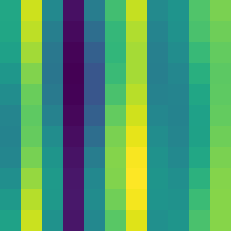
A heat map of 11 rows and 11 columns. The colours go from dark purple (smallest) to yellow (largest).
On average the colour sits 60% of the way up the scale. The ninth with the highest average is the bottom middle. The grain runs up and down.
